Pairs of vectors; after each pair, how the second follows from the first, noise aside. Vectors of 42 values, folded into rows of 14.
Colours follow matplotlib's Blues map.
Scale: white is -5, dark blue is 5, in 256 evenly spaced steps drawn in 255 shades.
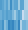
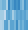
reversed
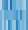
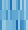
reversed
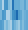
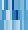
scaled up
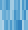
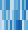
scaled up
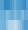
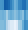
scaled up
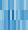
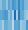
reversed
